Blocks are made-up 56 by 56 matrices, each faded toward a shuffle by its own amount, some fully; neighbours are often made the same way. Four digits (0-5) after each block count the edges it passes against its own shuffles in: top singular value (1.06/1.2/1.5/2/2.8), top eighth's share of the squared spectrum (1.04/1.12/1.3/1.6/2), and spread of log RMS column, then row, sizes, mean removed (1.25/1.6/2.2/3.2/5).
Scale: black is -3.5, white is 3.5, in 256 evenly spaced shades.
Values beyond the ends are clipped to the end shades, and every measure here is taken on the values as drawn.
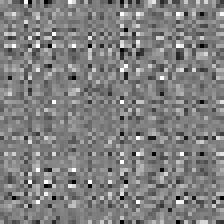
4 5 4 3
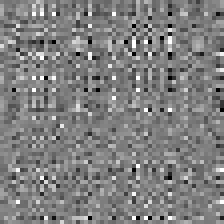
4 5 3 3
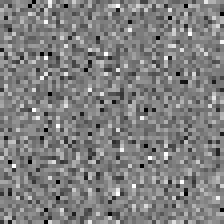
3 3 1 0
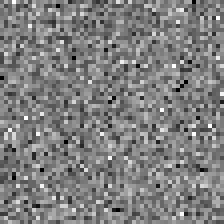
0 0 0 0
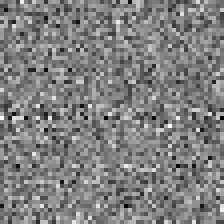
1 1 0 2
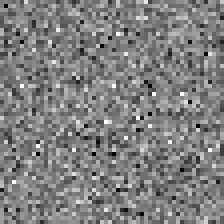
0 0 0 0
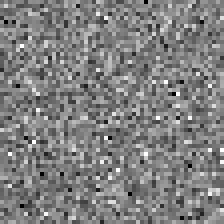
0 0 0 0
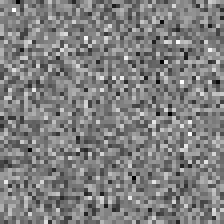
0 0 0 0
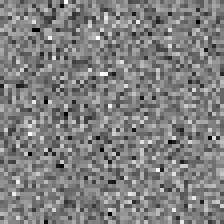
0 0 0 0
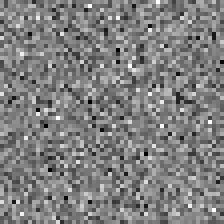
0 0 0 0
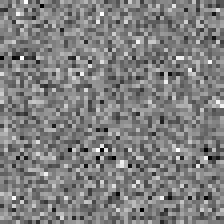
1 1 0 2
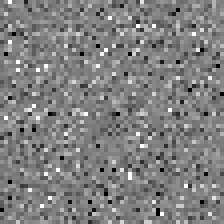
1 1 0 0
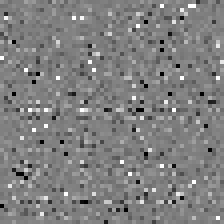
3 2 0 1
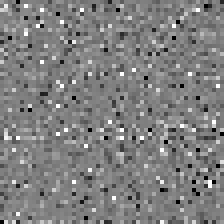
3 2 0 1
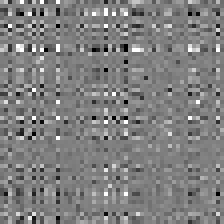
5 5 4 4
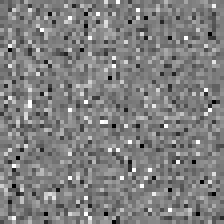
2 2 1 0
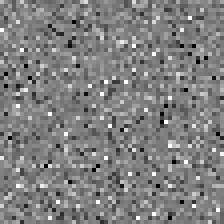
2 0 0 0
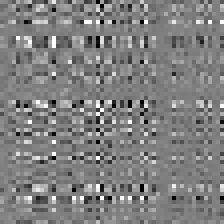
5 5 4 4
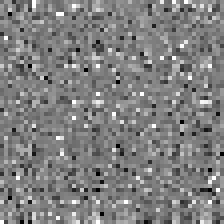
4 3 2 2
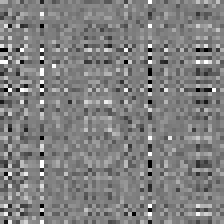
5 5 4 3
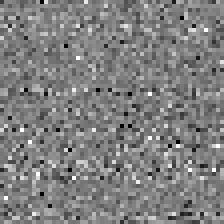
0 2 0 2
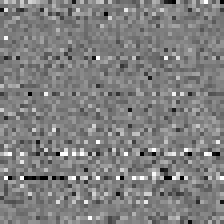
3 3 0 3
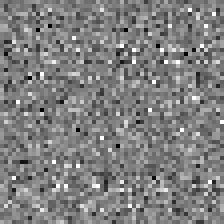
1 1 0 2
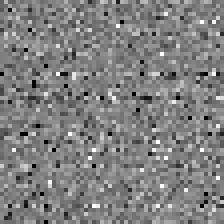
1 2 0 2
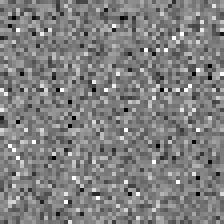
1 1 0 1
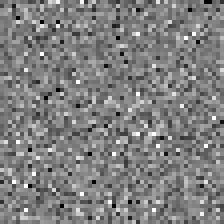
0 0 0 1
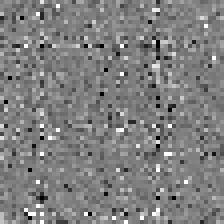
2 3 2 2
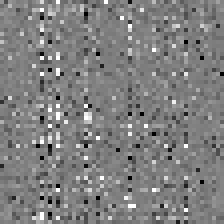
2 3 2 2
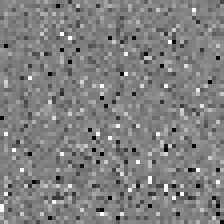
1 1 0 0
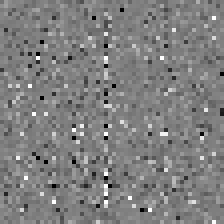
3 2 1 1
